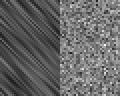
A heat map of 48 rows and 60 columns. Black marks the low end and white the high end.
It is made of 1 by 2 panels. Panel 1,1: low, slanting down to the right. Panel 1,2: middling, fine-grained, strong in contrast.
